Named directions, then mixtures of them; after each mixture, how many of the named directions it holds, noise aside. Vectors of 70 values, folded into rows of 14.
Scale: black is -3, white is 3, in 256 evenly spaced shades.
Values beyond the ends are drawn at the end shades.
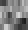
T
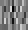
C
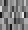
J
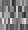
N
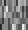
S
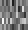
two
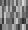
three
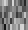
three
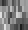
two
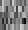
one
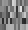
one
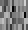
three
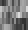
one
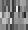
two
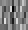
one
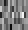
one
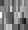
three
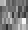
two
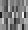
two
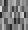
one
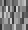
three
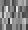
two
